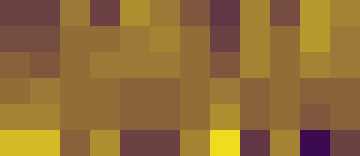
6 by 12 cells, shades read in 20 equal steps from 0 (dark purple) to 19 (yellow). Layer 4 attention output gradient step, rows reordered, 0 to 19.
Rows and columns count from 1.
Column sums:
55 55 54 54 53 52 54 57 53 53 52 52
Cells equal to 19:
1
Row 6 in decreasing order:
19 16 16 12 11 11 8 5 5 5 4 0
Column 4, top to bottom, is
5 9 10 9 9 12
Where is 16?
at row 6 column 1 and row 6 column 2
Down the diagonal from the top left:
5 6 9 9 8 5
